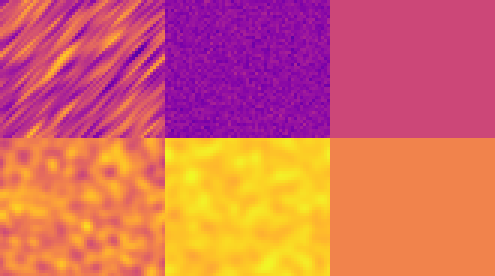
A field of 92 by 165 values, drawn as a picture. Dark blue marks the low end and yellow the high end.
It is made of 2 by 3 panels. Panel 1,1: middling, slanting up to the right, strong in contrast. Panel 1,2: low, fine-grained, faint in contrast. Panel 1,3: middling, flat. Panel 2,1: high, blotchy. Panel 2,2: very high, blotchy, faint in contrast. Panel 2,3: high, flat.
